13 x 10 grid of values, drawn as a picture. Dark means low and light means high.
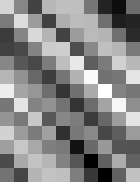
Ninth with the highest average: middle right. Grain: diagonal, down to the right. Slope: none. Mirror symmetry: none. Average level on the scale: 50%.
